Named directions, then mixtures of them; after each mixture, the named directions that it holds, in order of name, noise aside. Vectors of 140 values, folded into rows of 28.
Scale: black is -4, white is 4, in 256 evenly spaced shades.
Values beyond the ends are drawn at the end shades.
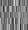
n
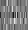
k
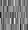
k, n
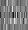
k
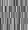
n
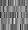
k, n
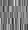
n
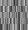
n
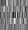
k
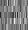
k, n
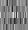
k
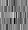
k, n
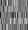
k, n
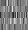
k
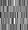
k, n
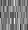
k, n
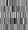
k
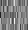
k, n
